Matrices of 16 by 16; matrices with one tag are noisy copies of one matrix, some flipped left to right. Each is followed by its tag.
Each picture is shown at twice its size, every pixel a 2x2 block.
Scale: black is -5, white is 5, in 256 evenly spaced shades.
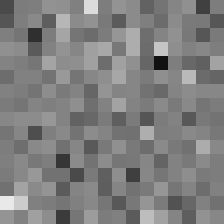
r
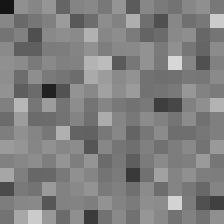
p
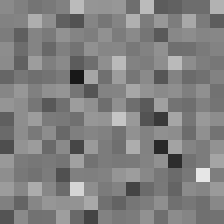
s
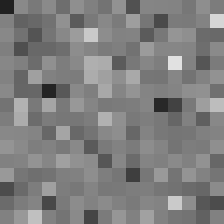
p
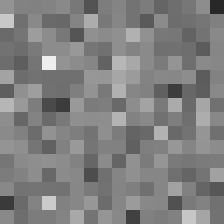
p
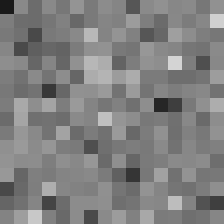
p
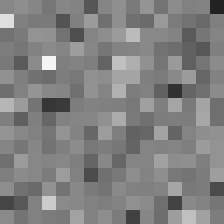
p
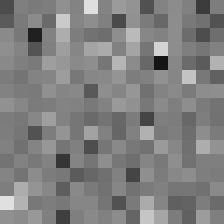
r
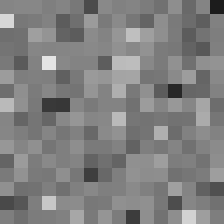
p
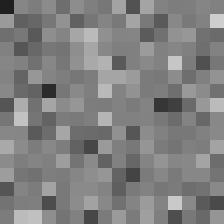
p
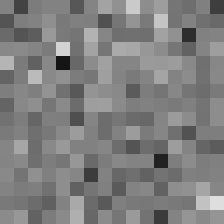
r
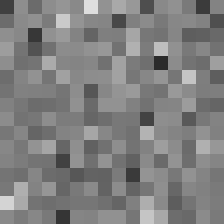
r
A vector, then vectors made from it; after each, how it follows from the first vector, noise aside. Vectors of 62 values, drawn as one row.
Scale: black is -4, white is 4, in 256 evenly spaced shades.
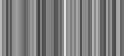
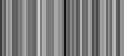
negated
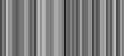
negated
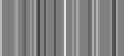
partly zeroed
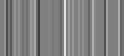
partly zeroed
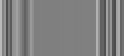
partly zeroed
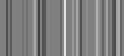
partly zeroed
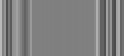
partly zeroed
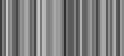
negated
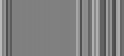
partly zeroed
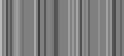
partly zeroed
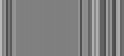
partly zeroed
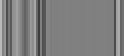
partly zeroed
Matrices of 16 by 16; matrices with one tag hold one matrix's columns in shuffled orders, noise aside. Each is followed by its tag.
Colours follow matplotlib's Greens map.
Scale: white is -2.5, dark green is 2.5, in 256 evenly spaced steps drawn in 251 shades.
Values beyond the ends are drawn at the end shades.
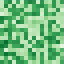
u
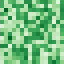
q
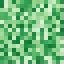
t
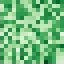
q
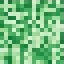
q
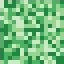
u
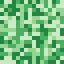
u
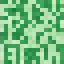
q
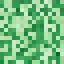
u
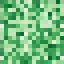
t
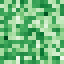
u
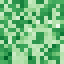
q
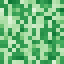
u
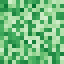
t
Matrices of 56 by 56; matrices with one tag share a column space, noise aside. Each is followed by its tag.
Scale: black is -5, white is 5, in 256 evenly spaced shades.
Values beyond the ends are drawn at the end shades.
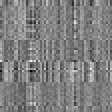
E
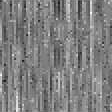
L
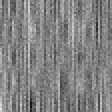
L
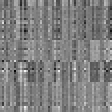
E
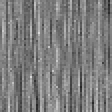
L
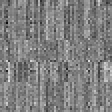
E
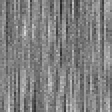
L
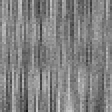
L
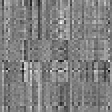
E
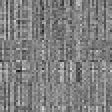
E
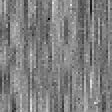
L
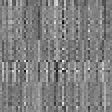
E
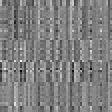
E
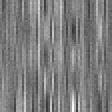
L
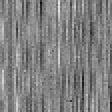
L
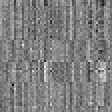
E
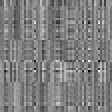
E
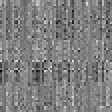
E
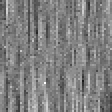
L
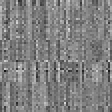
E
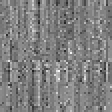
E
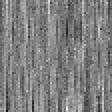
L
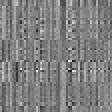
E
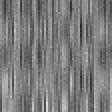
L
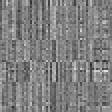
E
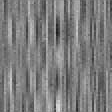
L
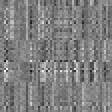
E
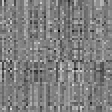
E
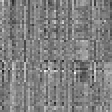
E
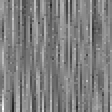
L
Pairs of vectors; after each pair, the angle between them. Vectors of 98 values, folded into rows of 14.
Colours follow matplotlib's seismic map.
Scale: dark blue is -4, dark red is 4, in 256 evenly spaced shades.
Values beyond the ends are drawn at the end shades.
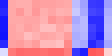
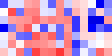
partly aligned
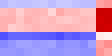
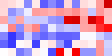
partly aligned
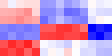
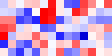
partly opposed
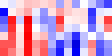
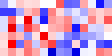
partly aligned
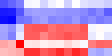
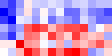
nearly parallel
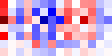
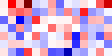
orthogonal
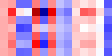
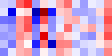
nearly opposite
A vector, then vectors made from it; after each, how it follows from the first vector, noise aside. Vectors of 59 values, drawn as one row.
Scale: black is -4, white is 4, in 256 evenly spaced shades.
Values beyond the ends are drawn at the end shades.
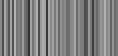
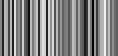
scaled up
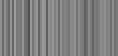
shrunk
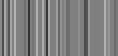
partly zeroed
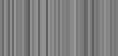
shrunk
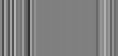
partly zeroed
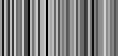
scaled up
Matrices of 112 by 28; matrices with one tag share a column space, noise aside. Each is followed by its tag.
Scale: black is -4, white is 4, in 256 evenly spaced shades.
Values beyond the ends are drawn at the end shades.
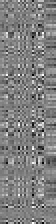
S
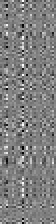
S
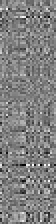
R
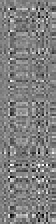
R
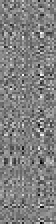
S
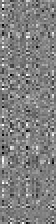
S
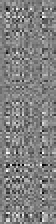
R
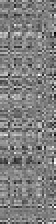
S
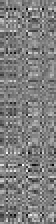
R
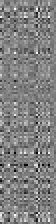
R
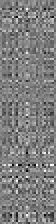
R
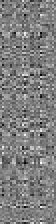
S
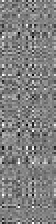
S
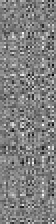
S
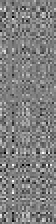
R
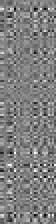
R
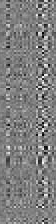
S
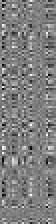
S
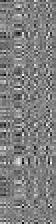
S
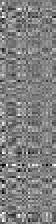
R
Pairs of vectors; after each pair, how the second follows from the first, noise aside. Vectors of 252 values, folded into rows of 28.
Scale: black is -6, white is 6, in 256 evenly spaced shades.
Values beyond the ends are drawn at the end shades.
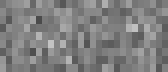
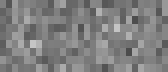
reversed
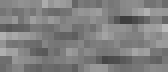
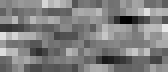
scaled up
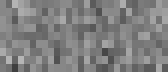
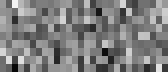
scaled up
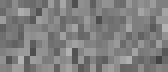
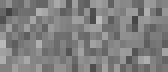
reversed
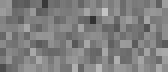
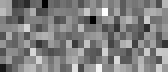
scaled up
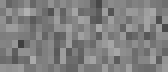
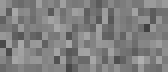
reversed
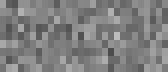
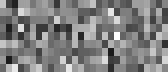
scaled up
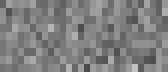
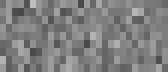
reversed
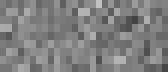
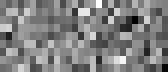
scaled up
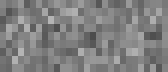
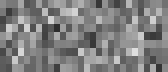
scaled up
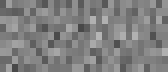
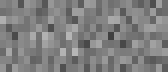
reversed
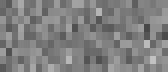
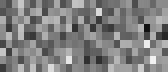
scaled up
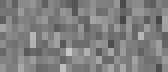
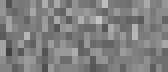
reversed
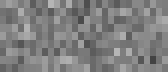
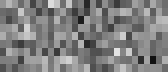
scaled up
